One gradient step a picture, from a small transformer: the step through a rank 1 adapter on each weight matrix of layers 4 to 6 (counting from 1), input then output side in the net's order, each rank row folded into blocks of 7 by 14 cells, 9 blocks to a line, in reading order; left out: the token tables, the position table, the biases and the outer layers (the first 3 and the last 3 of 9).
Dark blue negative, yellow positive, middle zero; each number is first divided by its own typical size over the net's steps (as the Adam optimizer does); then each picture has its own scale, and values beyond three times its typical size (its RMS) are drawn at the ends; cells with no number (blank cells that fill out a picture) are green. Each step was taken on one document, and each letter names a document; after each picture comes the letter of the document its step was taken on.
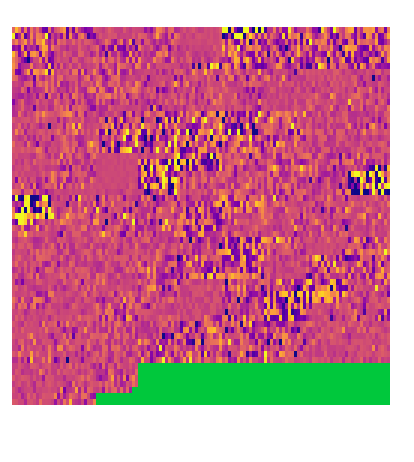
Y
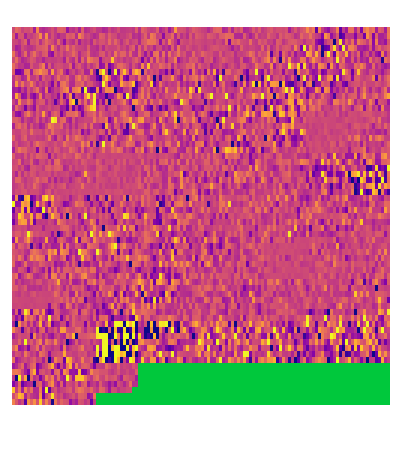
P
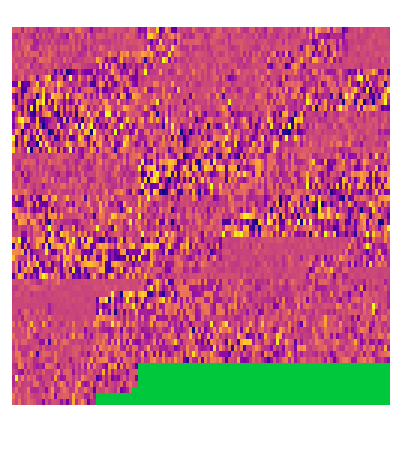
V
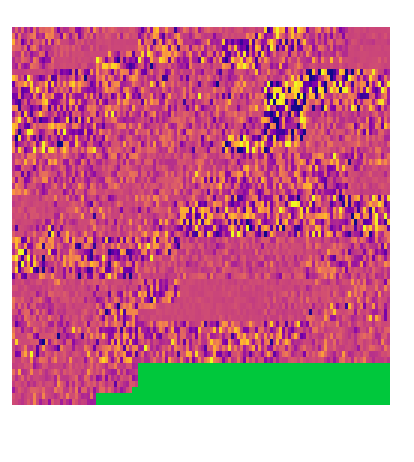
V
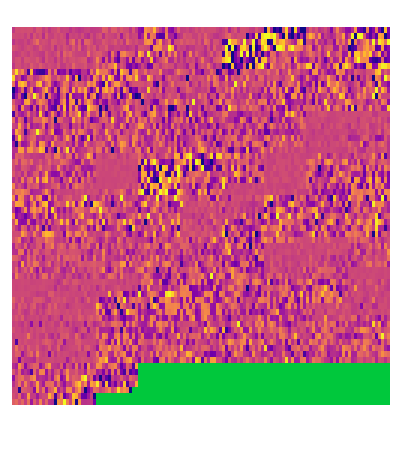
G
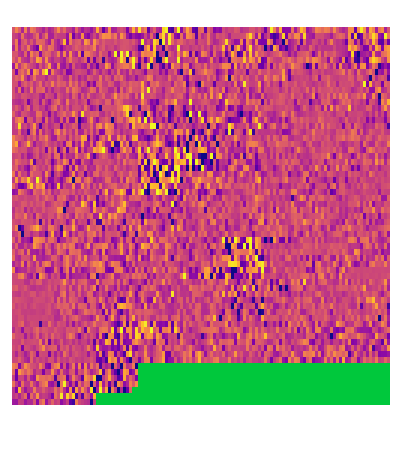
G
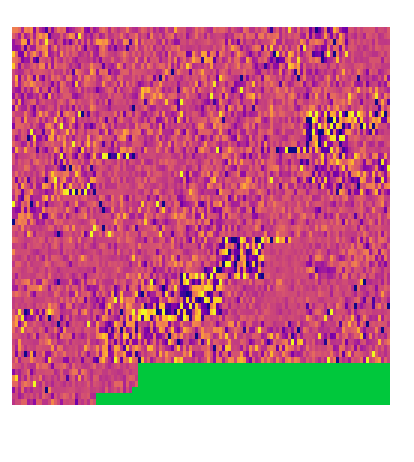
P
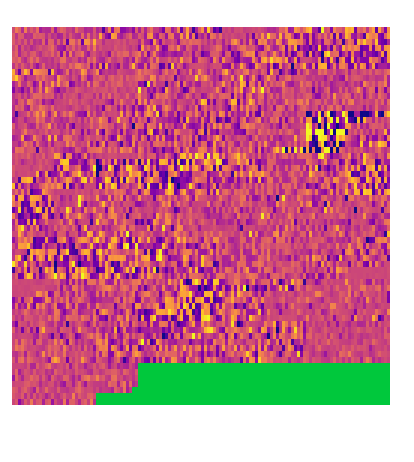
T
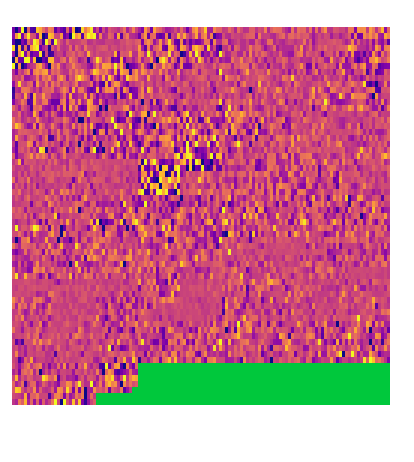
G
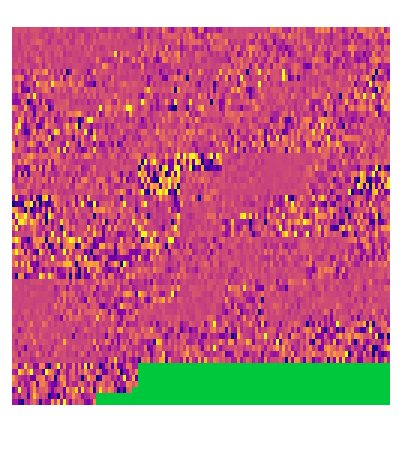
G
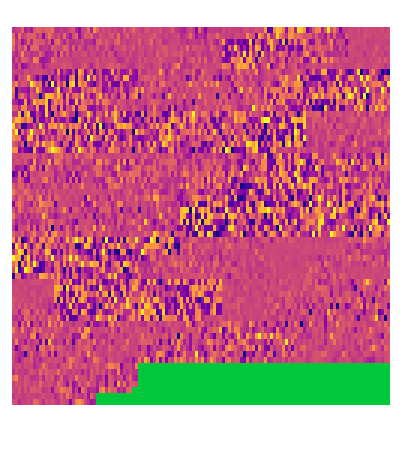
V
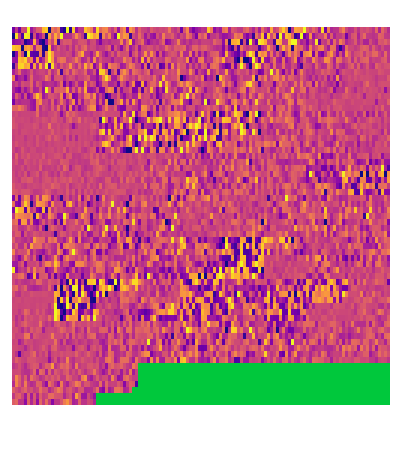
Y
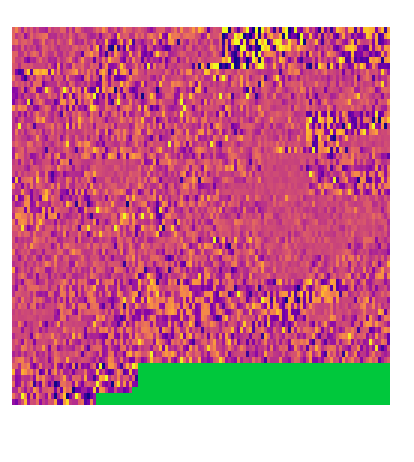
Y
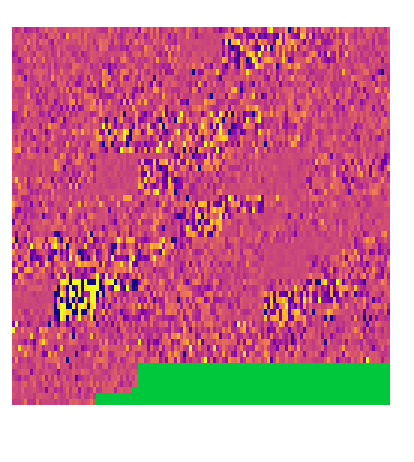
P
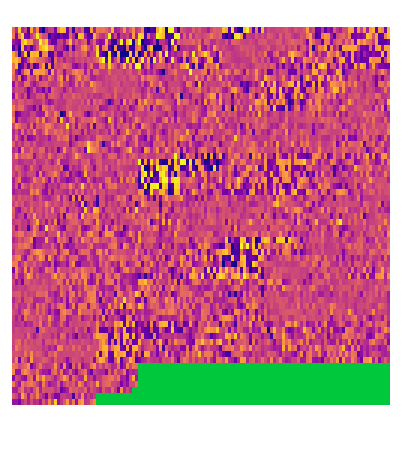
T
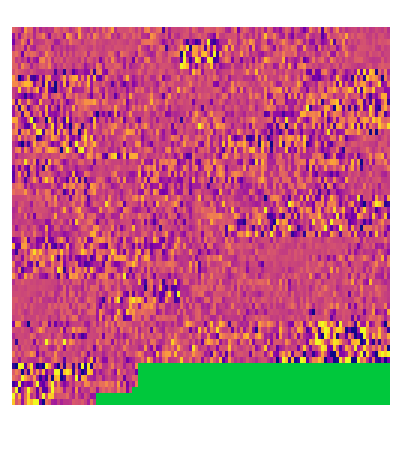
V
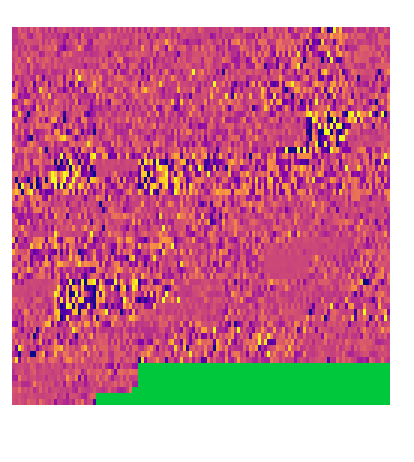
P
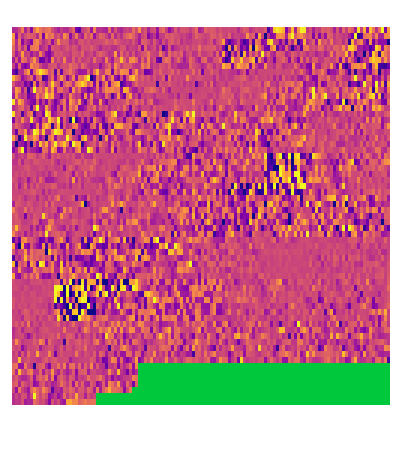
V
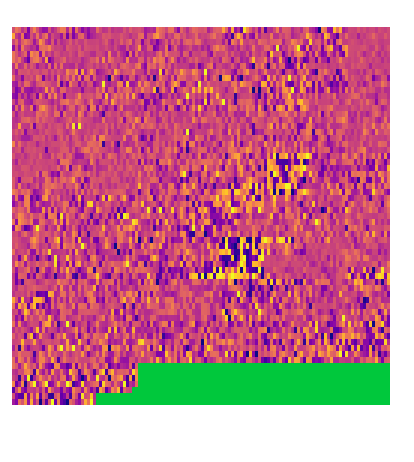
Y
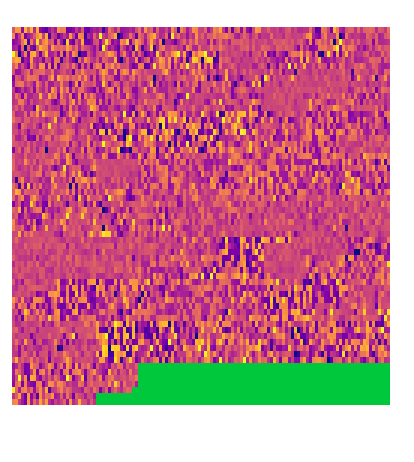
P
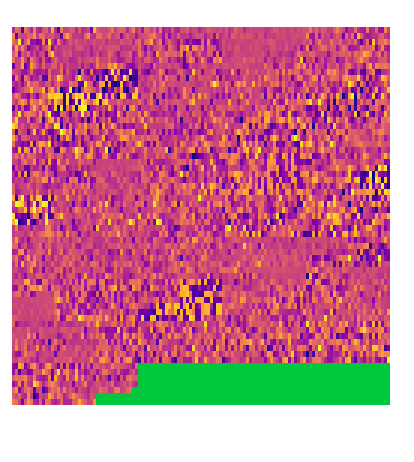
V
